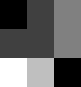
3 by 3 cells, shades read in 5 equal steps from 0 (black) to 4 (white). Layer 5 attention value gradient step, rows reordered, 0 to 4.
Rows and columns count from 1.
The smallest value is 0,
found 2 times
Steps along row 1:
up up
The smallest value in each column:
0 1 0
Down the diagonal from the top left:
0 1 0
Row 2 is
1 1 2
